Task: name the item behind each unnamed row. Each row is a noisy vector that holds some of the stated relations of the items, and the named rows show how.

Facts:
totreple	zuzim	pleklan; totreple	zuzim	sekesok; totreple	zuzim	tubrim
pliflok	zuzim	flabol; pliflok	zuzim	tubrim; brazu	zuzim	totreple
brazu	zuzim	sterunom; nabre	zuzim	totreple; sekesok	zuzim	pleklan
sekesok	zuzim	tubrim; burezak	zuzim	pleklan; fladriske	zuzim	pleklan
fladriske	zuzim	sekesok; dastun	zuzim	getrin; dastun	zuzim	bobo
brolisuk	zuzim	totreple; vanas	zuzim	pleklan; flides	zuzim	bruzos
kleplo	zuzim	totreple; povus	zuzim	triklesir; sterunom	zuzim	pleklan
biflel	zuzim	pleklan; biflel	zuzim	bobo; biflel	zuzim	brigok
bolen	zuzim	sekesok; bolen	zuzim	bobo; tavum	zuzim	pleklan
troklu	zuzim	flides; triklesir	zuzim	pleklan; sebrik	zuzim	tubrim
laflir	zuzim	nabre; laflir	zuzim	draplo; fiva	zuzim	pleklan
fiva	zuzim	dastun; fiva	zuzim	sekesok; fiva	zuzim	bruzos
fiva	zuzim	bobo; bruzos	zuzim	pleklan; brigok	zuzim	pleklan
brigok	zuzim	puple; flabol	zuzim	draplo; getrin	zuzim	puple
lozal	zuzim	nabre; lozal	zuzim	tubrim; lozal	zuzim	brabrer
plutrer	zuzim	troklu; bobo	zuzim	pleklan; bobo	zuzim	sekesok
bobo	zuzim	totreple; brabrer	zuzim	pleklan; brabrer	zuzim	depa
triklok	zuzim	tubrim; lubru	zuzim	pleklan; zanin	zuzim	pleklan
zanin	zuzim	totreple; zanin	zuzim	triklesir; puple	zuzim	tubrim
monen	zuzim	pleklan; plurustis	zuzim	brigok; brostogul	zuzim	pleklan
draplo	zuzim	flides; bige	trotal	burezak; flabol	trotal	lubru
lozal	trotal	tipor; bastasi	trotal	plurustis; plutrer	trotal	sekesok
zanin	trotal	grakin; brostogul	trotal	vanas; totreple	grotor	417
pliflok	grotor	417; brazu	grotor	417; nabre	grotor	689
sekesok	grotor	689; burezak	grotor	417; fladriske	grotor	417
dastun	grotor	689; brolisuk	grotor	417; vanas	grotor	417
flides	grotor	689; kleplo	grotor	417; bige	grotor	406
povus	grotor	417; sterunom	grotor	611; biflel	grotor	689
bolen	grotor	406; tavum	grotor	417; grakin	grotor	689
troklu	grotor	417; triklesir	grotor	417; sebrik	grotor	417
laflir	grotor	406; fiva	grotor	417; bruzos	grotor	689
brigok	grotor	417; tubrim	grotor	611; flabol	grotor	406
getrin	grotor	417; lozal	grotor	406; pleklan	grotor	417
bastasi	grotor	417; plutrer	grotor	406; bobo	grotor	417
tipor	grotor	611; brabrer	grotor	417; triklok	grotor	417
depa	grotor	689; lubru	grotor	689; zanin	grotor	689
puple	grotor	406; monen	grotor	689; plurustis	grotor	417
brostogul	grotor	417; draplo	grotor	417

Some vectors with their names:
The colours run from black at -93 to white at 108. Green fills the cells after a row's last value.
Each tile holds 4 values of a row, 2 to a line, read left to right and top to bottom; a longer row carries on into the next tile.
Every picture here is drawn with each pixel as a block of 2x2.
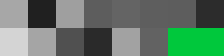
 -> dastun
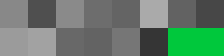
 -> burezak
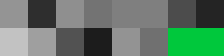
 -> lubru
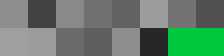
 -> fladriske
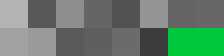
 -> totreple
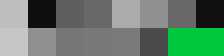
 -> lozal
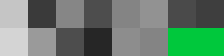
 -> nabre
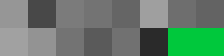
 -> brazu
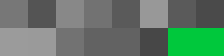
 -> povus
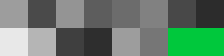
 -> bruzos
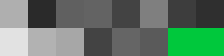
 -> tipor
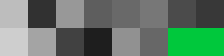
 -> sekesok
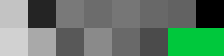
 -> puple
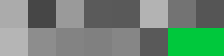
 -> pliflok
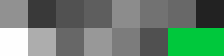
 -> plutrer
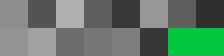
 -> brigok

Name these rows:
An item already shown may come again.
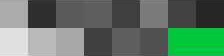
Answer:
tipor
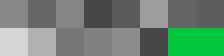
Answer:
troklu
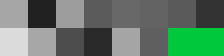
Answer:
dastun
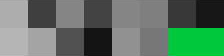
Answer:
depa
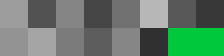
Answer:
brabrer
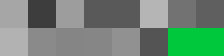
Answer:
pliflok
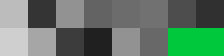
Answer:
sekesok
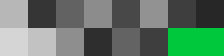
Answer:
sterunom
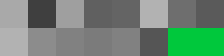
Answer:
pliflok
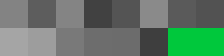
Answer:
bastasi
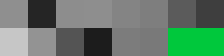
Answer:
zanin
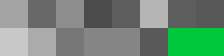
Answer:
draplo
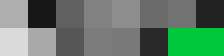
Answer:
bolen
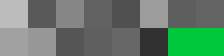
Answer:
totreple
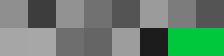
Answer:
fiva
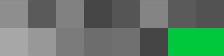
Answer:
bastasi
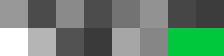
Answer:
flides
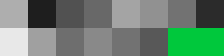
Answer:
laflir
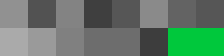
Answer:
bastasi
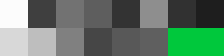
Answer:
tubrim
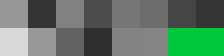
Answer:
grakin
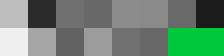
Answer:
flabol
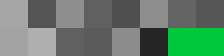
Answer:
bobo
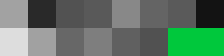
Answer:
bige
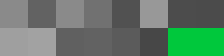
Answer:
triklesir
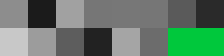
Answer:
biflel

